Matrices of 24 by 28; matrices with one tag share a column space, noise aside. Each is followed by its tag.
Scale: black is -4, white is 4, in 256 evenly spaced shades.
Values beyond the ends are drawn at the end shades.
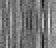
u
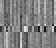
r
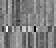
r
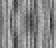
u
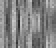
u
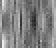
u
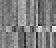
r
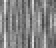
u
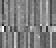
r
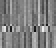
r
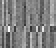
r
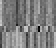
r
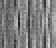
u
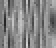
u
